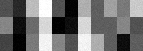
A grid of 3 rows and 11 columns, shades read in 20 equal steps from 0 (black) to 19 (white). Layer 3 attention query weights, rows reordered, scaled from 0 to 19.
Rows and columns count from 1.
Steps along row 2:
down up up down up up down same up down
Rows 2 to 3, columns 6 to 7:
1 16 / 6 18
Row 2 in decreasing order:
16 16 10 10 8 7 7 6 1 1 0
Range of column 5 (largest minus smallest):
10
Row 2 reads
10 1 8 16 0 1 16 7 7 10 6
